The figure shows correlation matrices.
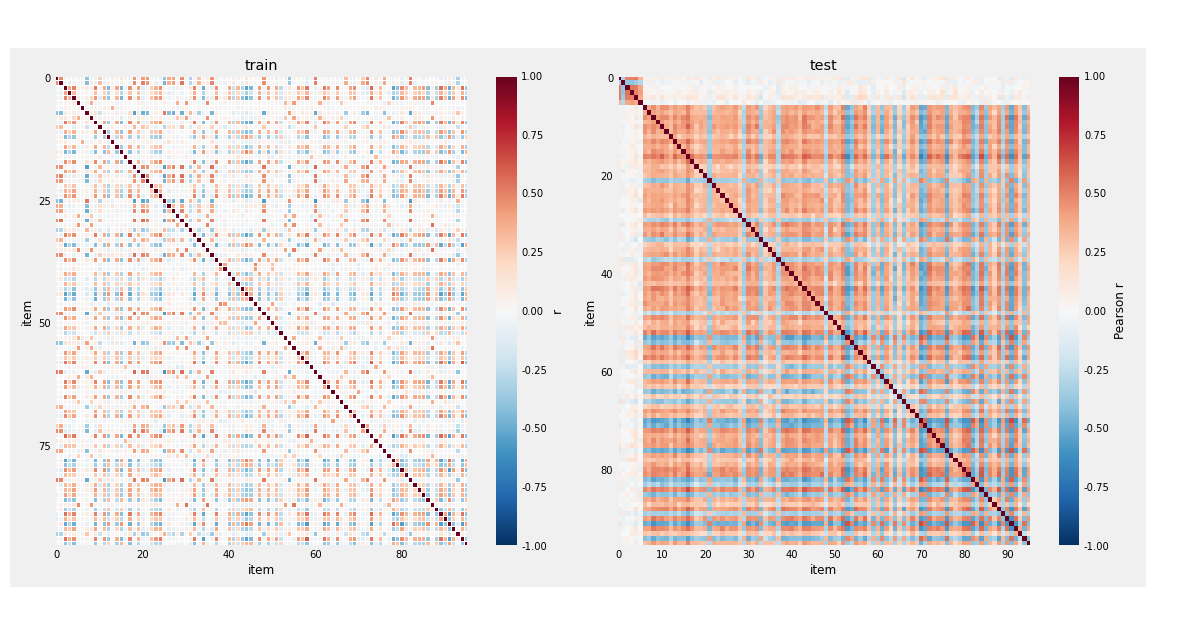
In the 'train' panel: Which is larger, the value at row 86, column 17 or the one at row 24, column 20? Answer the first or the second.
the second
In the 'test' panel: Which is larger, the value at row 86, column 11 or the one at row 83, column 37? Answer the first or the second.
the first
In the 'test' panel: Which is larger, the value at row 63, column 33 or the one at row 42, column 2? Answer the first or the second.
the second
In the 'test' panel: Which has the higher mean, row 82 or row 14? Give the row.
14
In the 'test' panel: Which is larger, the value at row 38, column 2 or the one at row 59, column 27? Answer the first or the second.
the first
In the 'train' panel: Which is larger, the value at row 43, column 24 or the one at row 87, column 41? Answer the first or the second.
the second
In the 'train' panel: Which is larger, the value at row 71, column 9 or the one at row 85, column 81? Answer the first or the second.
the second
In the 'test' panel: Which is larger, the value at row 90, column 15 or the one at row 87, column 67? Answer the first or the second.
the first
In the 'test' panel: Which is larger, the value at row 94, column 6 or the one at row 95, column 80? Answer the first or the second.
the second
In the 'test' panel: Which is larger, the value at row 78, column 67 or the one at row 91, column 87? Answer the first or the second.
the first
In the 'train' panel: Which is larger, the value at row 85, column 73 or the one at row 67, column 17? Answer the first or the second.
the first
